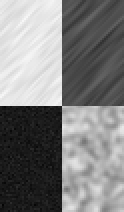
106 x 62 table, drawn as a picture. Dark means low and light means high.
It is made of 2 by 2 panels. Panel 1,1: very high, slanting up to the right, faint in contrast. Panel 1,2: low, slanting up to the right, faint in contrast. Panel 2,1: very low, fine-grained, faint in contrast. Panel 2,2: high, blotchy.
